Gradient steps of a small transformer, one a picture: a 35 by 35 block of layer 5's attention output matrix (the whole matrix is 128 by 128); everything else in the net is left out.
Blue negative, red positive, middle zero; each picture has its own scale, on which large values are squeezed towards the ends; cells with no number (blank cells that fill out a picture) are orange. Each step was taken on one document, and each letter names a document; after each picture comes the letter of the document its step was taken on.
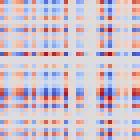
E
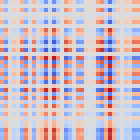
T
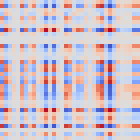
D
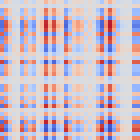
D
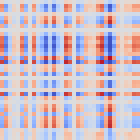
T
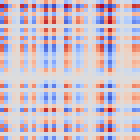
D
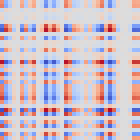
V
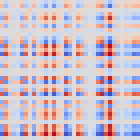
T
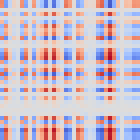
T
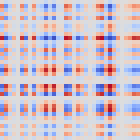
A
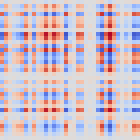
E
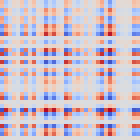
V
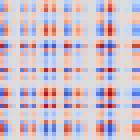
A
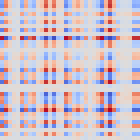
D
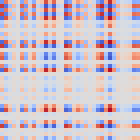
D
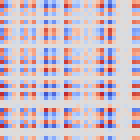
V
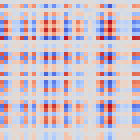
A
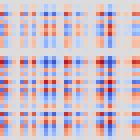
V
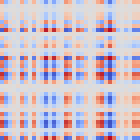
A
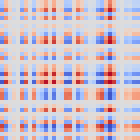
A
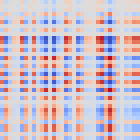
T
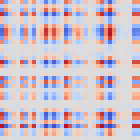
V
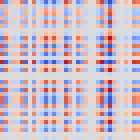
A
